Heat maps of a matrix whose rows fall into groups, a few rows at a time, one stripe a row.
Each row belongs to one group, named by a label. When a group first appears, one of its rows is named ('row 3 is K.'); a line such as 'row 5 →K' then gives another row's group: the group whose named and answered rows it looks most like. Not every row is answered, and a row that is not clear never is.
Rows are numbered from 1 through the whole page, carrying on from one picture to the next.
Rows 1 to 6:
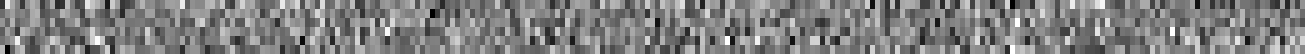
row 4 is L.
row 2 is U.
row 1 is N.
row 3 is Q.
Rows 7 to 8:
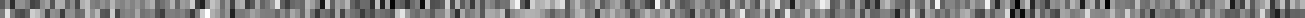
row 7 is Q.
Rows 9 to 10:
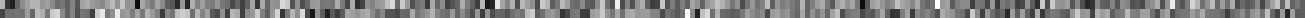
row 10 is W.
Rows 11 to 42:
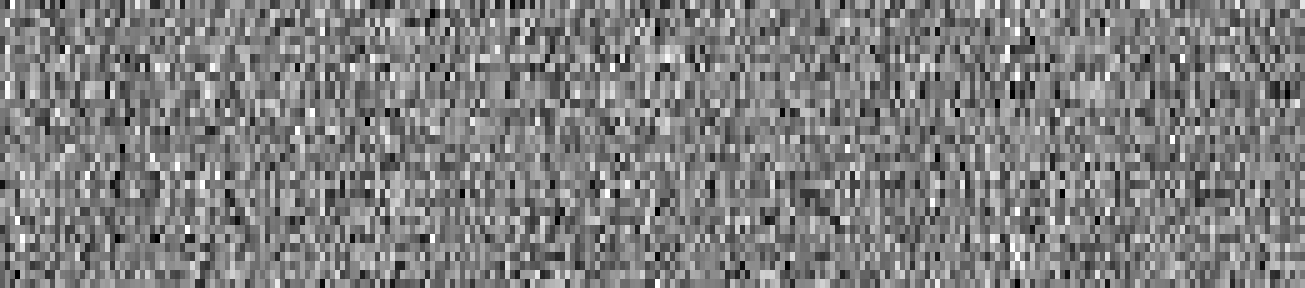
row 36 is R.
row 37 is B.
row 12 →U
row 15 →R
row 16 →N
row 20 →N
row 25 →B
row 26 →L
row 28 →W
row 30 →B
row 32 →B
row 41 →L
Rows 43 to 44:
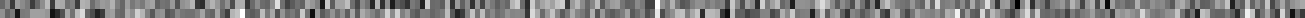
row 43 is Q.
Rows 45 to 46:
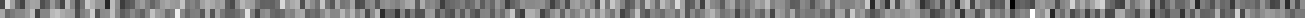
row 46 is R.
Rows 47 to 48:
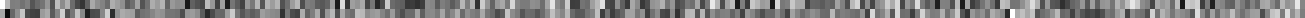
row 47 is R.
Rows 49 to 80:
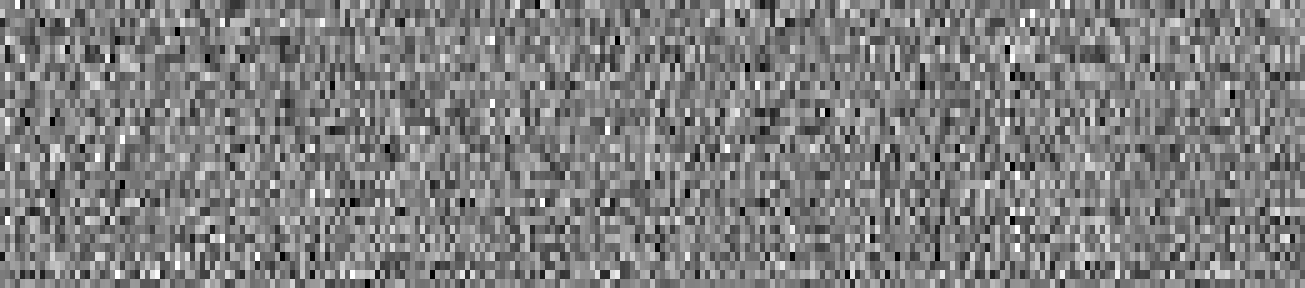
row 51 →N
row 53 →W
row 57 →N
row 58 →L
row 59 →Q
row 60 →W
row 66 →W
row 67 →N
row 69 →U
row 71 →B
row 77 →W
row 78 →R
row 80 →B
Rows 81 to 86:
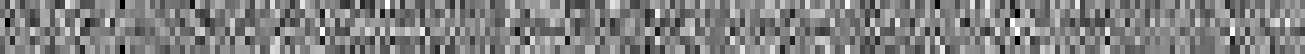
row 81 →U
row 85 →Q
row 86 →U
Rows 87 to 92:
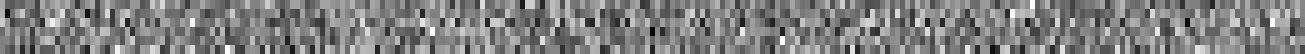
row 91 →L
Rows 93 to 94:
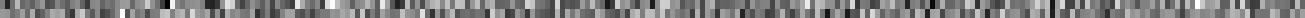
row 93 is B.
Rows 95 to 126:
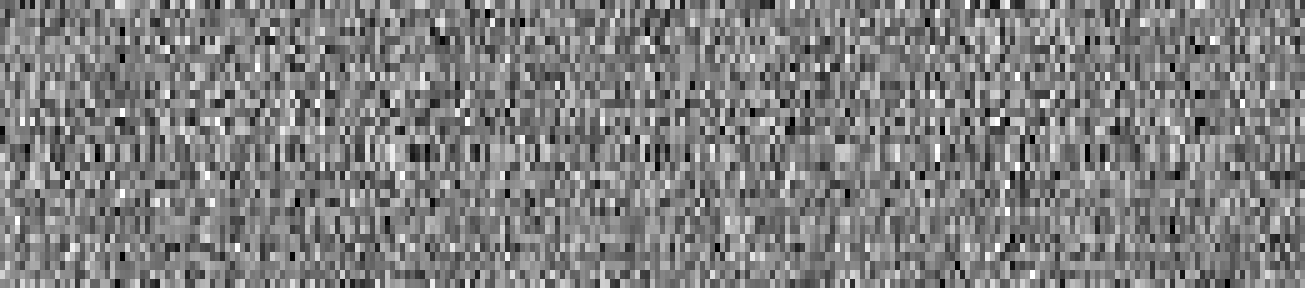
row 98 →U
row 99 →R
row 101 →U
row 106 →U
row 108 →B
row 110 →R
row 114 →N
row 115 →N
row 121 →N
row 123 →U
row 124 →N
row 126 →B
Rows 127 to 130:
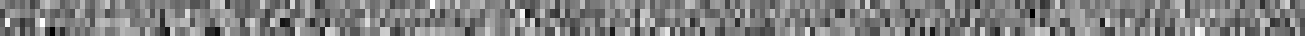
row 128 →R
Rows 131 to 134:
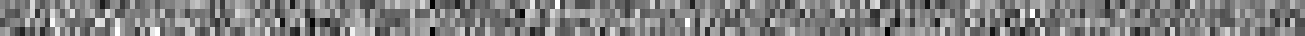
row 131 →U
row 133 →W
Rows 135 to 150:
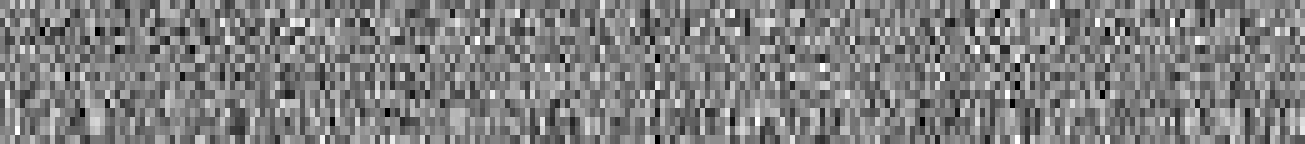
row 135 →B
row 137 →L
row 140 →B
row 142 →Q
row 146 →N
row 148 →L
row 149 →L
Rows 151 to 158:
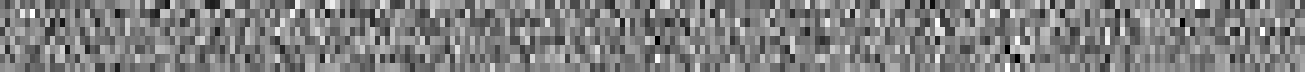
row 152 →B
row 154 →U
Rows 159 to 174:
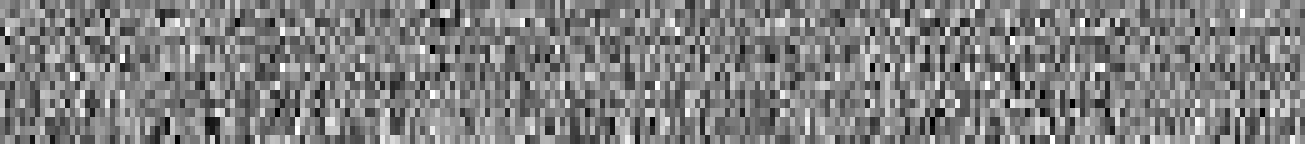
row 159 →U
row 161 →R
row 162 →N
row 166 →N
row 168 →Q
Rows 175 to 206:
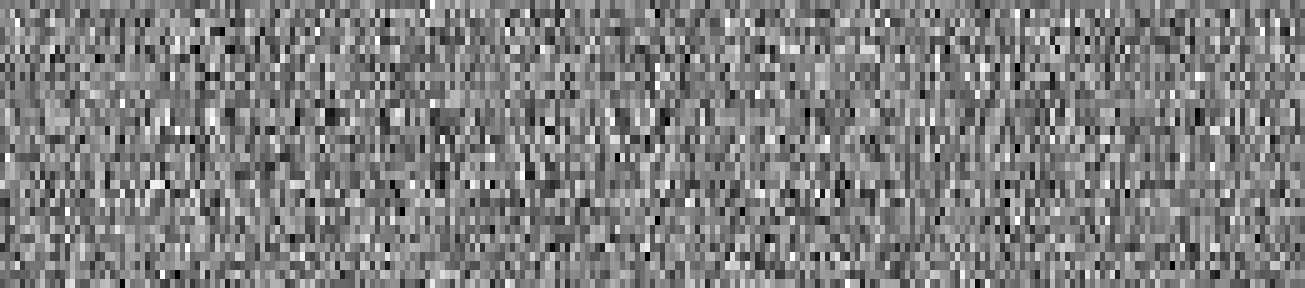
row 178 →U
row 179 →R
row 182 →Q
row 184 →Q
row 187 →B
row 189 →R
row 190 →U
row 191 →Q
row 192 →W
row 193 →R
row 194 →R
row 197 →W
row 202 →R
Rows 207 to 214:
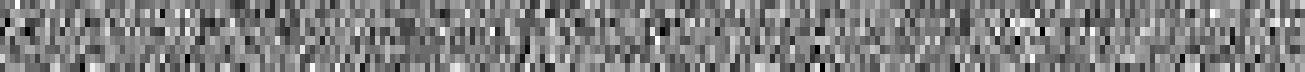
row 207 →L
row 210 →W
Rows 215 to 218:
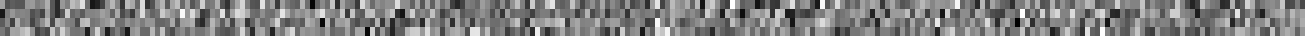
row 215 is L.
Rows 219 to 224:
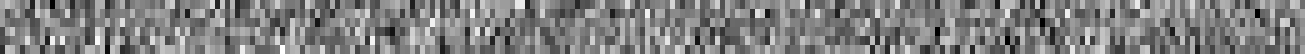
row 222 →W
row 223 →W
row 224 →N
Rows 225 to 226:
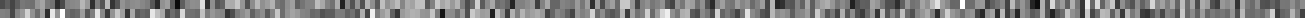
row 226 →W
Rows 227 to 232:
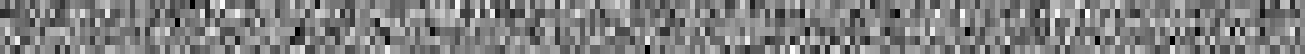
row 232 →L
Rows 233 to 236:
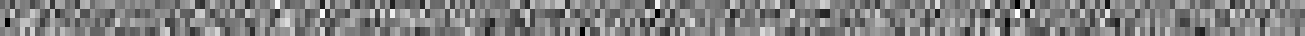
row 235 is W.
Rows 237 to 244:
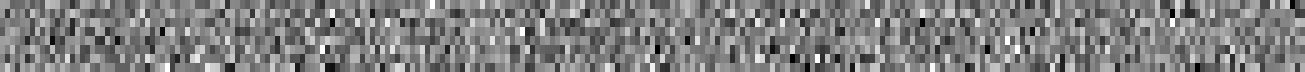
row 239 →L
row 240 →R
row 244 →B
